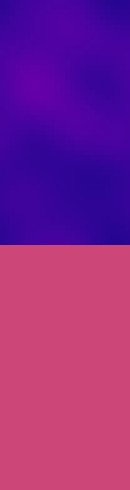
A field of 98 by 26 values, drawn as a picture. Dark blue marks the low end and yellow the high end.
The table splits into 2 rows of 1 panel. Panel 1,1: very low, smooth, faint in contrast. Panel 2,1: middling, flat.
